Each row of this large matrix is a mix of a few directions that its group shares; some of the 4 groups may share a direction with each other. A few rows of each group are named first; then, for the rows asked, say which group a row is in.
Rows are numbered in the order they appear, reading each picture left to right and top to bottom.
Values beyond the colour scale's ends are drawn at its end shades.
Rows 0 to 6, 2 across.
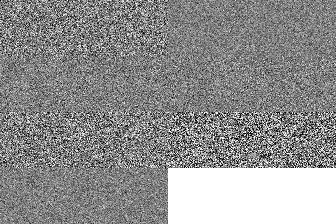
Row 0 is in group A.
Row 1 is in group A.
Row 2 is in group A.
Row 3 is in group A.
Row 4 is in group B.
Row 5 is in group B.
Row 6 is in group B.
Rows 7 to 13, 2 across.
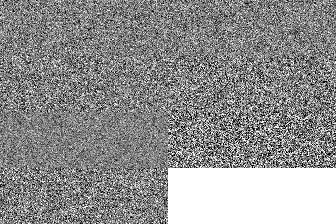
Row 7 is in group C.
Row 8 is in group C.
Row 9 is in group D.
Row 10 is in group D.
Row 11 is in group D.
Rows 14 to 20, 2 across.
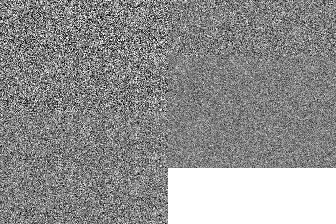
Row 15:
C
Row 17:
A
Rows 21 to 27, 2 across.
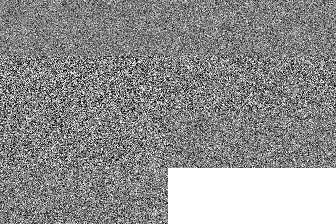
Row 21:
A
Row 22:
C
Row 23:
A
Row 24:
D
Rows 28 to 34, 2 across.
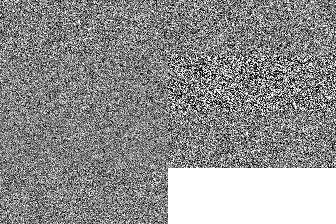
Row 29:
D
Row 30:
D
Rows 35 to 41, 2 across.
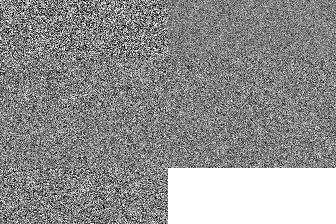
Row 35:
A
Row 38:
D
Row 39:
A
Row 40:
D
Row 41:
B
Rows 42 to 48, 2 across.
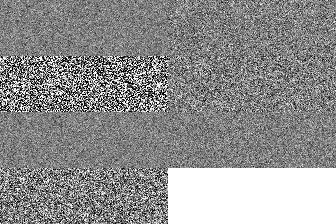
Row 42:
D
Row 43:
A
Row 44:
A
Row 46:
D
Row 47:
A
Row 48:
D
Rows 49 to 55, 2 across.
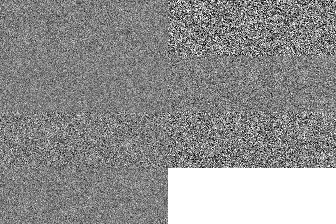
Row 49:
C
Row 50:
B
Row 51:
A
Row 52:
B
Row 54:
B
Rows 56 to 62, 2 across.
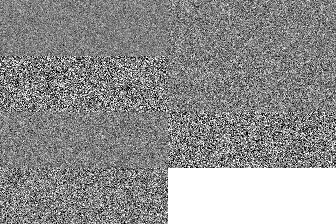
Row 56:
D
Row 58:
C
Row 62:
A
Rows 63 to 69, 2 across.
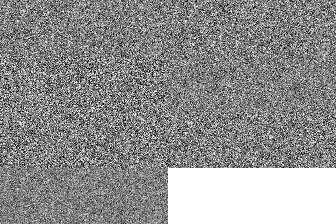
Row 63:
D
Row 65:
A
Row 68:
D
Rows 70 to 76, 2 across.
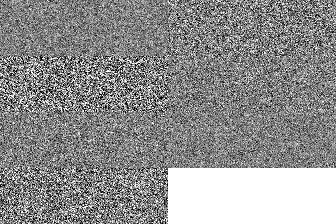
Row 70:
D
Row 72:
B
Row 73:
B
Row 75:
C
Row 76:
C
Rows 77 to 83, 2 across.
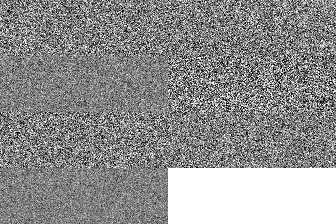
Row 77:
A
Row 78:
B
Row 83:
A
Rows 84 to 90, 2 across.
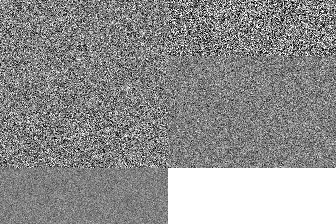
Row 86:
C
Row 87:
A
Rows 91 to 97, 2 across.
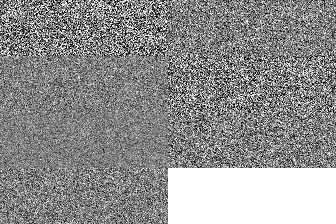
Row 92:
C
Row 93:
C
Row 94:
C
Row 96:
B
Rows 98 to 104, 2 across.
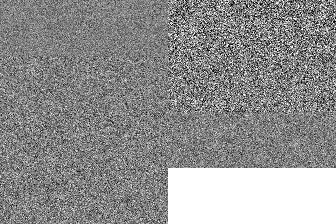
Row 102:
B
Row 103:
C
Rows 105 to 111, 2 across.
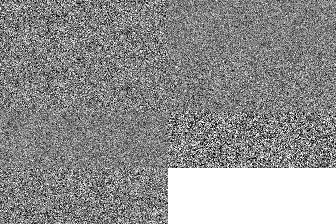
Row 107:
C
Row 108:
A
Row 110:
D
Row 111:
B
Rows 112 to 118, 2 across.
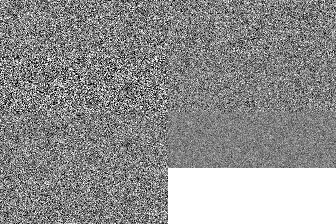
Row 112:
A
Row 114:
C
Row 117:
D
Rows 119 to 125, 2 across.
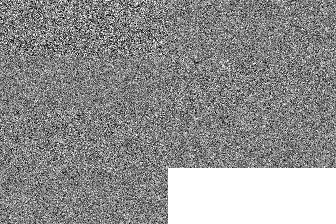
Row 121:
B
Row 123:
C
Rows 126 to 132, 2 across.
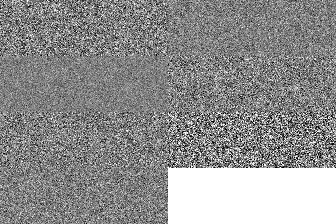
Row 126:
D
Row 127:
A
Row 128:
C
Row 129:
C
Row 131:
D
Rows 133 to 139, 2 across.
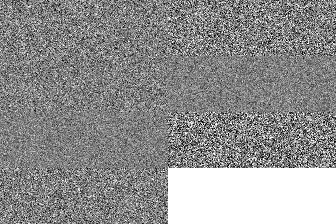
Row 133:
D
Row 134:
B
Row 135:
A
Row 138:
D
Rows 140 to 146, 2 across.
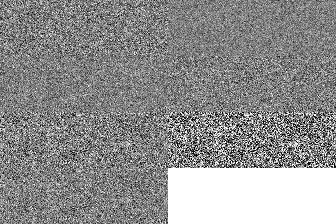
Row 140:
B
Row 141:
A
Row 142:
C
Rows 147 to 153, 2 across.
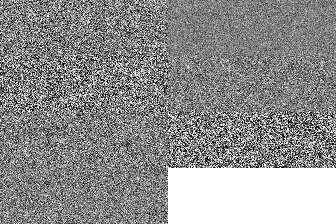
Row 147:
B
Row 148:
B
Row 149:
C
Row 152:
D
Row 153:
B
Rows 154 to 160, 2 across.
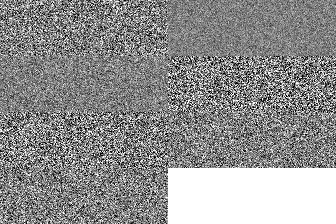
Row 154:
A
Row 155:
D
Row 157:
A
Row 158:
A
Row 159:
B
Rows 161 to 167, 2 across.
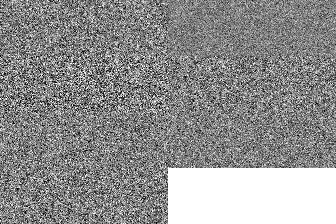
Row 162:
A
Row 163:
B
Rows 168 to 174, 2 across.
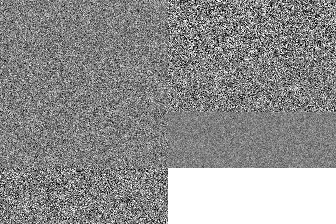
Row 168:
B
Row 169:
D
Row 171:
C
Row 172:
B
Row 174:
C
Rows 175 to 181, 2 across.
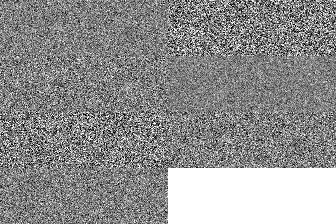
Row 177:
C
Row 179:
A
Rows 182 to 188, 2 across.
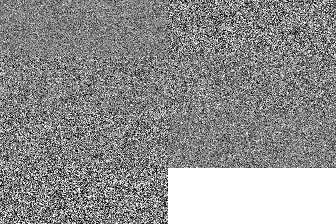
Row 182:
A
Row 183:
C
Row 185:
A
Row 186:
B
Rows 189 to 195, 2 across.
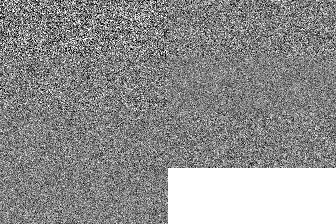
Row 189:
C
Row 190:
A
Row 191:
B
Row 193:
B
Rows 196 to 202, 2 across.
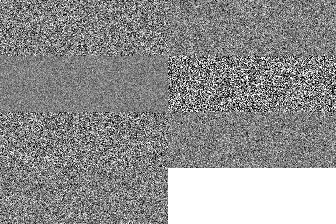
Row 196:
A
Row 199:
C
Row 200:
B
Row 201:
C
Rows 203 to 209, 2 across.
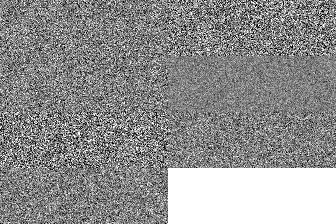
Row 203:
A
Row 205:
A
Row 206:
D
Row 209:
D
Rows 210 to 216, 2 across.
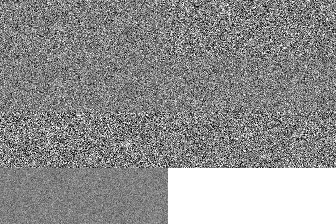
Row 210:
C
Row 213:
B
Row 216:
D
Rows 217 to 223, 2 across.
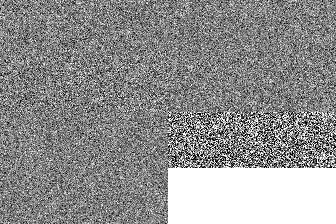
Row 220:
D
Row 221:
A
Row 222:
B
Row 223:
D
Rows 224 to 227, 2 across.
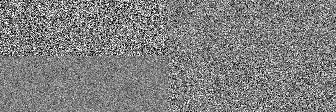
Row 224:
A
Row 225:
A
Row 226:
C
